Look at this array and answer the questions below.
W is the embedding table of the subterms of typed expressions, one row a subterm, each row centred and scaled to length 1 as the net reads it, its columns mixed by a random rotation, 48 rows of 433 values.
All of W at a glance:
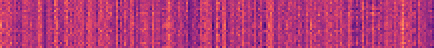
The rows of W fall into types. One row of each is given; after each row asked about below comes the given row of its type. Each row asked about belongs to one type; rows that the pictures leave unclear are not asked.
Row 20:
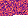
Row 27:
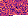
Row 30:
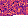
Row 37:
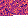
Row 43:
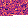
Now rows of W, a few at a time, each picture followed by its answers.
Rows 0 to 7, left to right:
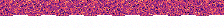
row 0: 37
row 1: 20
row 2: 37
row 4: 37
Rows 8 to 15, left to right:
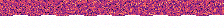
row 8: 27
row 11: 37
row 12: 30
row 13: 43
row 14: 20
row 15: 30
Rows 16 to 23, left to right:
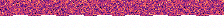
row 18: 37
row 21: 43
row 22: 27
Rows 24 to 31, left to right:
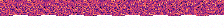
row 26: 27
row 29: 43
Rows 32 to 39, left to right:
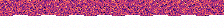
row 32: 20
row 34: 27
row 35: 27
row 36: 27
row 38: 37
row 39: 27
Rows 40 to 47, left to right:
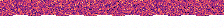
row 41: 37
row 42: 43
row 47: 27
